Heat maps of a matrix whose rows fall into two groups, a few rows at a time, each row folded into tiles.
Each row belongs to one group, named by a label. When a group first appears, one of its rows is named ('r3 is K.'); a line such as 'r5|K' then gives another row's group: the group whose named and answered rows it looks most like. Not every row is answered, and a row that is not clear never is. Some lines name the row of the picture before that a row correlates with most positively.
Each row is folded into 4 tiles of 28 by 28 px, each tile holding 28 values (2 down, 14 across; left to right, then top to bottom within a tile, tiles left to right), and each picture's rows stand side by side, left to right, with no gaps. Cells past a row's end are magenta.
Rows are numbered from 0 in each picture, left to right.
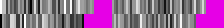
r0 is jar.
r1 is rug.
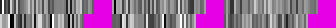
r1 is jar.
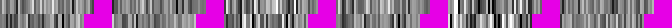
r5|rug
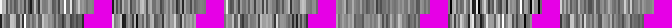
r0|jar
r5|jar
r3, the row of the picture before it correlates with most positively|4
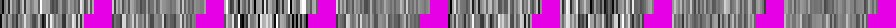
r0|rug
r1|jar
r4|rug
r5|rug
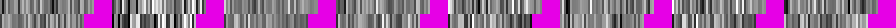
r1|rug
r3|rug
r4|jar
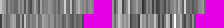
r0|jar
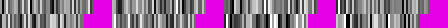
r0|rug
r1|rug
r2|rug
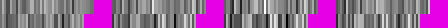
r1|rug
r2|rug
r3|rug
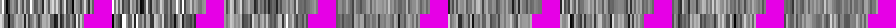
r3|rug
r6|rug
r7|rug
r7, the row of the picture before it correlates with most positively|3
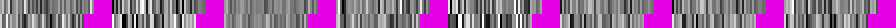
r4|jar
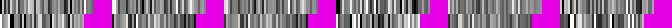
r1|jar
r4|jar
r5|jar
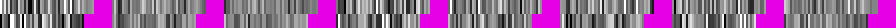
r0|jar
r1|rug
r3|rug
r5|rug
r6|jar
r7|jar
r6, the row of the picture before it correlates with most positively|5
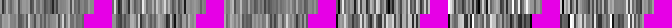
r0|rug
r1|rug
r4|jar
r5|jar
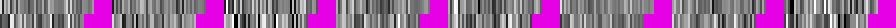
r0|jar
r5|jar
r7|rug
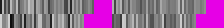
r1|jar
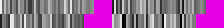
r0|jar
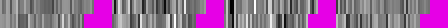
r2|rug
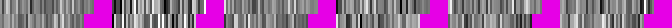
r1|rug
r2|jar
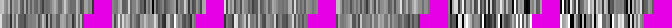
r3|jar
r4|jar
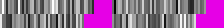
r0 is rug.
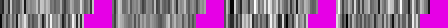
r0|rug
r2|rug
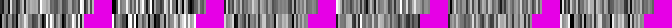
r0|rug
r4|rug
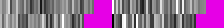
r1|jar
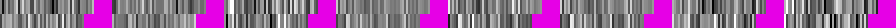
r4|jar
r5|jar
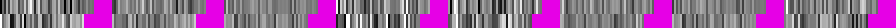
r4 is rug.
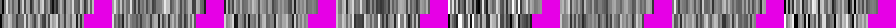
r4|jar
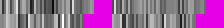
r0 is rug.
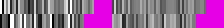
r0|jar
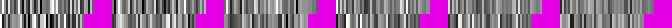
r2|rug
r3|jar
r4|jar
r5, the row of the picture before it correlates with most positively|1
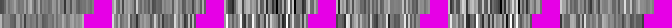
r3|jar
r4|rug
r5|jar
